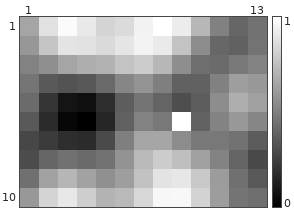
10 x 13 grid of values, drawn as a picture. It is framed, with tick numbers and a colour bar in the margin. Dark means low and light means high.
Stripes: none. Ninth with the highest average: top middle. Lone odd cells: 1, higher than its neighbours. Slope: none. Ninth with the lowest average: middle left.
